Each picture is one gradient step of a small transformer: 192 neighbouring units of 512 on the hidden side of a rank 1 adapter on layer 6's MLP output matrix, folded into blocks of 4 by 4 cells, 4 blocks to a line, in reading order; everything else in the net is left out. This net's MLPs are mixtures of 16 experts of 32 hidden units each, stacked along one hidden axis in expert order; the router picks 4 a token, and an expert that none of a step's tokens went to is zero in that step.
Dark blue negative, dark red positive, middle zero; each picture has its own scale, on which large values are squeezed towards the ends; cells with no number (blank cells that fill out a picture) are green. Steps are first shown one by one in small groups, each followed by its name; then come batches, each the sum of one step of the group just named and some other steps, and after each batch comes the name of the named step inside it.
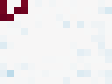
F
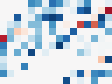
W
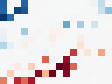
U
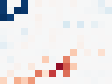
U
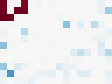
F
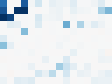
W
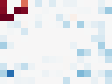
F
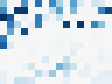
W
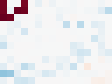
F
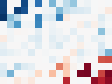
W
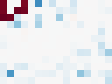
F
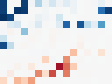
U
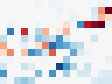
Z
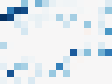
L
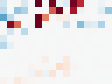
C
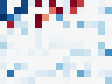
C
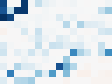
L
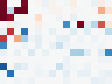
L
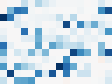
L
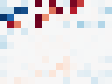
C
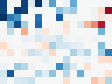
Z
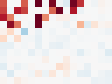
C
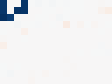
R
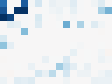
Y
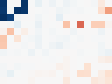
R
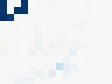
R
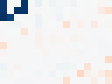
R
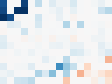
Y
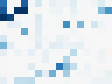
Y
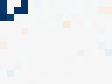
R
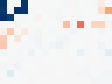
R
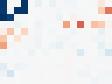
R
